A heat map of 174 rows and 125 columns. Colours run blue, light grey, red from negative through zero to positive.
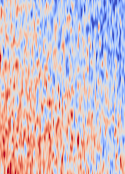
Grain: streaks running down. Ninth with the highest average: bottom left. Slope: up to the bottom left. Ninth with the lowest average: top right.
